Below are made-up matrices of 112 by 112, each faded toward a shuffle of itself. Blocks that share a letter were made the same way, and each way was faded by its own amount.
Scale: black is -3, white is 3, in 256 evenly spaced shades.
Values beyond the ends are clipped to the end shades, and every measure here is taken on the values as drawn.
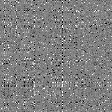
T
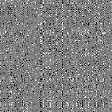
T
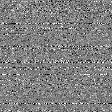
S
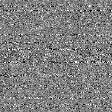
S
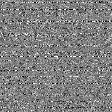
S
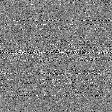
S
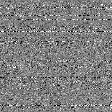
S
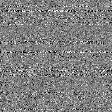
S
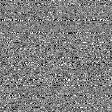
S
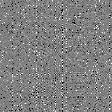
T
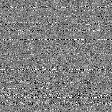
S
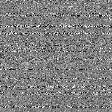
S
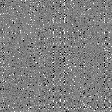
T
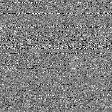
S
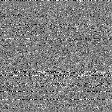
S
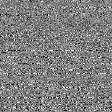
S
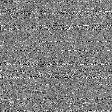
S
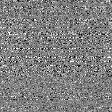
S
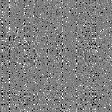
T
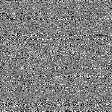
S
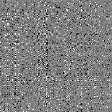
T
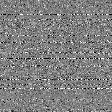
S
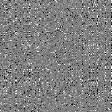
T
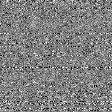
S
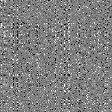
T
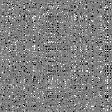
T
